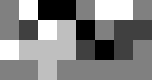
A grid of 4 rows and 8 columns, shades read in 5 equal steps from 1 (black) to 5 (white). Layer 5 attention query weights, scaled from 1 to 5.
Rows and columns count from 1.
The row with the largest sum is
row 1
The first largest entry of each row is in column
2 3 1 3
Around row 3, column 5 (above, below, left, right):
1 3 4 1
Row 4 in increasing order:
3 3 3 3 3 3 3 4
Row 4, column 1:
3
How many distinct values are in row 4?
2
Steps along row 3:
down same same down down up up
